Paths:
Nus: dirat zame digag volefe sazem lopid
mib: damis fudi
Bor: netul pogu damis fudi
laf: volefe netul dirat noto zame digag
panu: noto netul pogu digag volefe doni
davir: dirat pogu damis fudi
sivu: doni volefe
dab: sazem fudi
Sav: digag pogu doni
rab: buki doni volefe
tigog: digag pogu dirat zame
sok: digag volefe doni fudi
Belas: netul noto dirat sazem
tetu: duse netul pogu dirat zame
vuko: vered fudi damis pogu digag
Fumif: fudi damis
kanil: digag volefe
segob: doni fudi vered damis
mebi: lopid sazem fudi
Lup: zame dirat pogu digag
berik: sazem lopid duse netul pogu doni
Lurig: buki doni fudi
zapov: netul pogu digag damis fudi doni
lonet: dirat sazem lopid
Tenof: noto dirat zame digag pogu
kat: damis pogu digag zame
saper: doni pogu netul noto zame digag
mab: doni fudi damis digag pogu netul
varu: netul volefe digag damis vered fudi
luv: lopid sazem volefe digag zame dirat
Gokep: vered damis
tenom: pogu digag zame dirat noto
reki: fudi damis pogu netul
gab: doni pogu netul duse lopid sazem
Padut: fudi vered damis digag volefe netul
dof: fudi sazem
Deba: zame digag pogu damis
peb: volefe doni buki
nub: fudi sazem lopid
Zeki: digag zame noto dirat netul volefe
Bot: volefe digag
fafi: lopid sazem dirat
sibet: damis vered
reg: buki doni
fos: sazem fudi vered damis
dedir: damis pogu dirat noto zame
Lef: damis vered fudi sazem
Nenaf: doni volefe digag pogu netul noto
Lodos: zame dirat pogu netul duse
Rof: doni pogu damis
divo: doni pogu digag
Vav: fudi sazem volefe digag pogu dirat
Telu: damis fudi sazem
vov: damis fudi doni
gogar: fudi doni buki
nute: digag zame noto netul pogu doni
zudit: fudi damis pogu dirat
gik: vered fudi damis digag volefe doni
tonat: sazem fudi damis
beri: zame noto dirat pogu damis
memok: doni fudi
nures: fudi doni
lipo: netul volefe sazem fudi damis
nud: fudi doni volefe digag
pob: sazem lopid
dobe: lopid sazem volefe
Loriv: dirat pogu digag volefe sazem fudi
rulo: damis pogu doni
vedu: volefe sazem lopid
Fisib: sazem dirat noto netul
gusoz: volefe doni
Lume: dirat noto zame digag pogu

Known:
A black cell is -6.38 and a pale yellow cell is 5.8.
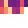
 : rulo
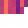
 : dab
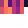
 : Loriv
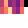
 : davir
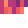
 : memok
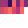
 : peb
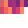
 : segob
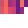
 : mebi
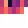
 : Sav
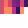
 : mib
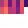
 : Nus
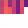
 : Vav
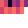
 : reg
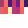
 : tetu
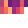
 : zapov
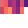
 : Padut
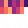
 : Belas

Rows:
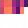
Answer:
Fumif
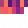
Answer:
berik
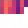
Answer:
dof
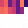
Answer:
fafi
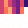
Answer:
zudit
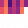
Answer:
Zeki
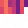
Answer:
fos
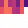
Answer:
Lodos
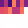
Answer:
gusoz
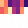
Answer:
Gokep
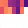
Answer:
Lef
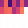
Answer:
Nenaf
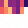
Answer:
dedir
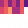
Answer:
lipo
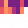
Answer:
kat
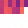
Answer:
nud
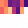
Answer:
sibet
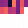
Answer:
Bot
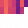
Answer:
nub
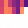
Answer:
vov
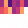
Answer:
panu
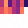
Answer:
Lume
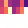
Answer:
Bor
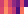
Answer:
Telu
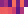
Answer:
vedu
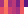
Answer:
Lup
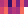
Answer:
sok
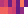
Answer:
dobe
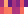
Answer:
tenom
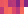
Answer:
gogar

